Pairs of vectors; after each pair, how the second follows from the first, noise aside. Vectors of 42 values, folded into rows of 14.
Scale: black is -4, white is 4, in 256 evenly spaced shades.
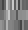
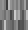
shuffled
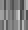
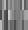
reversed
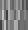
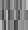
negated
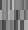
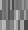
negated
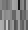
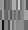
wrapped around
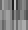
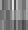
negated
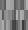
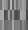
shuffled
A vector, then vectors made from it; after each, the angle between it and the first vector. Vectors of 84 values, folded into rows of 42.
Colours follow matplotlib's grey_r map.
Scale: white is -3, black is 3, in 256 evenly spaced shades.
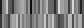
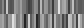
partly aligned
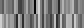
orthogonal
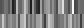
partly aligned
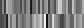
partly aligned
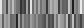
nearly opposite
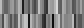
partly opposed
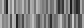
partly opposed
